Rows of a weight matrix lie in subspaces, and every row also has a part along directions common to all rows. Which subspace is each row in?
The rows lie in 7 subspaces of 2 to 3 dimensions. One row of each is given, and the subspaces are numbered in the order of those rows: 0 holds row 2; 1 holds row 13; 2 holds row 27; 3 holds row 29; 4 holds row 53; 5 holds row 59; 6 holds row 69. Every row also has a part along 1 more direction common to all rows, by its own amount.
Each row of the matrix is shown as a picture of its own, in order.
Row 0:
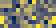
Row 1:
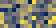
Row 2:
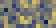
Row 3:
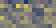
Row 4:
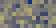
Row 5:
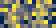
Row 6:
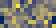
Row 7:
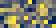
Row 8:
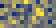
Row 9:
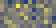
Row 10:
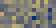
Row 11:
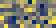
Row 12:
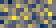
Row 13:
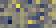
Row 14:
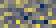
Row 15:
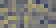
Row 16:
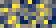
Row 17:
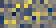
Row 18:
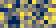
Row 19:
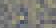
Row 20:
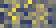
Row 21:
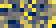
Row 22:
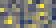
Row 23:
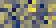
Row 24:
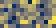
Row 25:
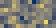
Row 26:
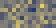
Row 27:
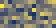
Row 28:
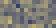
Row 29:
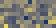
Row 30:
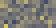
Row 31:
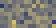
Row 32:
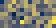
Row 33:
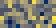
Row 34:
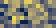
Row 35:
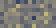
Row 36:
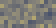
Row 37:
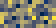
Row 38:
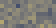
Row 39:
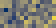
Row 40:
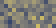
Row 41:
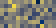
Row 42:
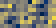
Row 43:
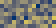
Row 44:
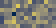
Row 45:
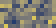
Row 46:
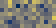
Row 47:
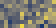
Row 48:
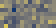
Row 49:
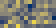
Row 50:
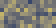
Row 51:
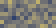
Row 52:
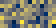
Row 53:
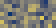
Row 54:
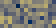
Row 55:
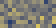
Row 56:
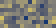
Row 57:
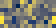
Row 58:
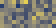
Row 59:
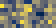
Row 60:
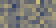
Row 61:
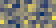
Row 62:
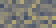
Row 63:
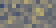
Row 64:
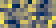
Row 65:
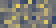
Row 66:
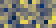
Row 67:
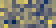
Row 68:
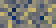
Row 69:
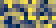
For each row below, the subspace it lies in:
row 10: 1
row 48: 4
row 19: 6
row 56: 3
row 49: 4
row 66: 0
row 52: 2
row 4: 2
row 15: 4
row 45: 4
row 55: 6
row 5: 5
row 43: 2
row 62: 2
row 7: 3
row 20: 6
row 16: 0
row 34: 6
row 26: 6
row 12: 2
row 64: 4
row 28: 1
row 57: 1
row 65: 5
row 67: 4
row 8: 5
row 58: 5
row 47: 3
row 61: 4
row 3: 5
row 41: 4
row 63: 5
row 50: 0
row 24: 0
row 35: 5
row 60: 4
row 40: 6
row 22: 1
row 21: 2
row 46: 5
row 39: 2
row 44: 0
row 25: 0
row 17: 0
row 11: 3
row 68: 6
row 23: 6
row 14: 3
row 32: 0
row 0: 1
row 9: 5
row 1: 5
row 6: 1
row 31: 2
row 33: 6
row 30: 4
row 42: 1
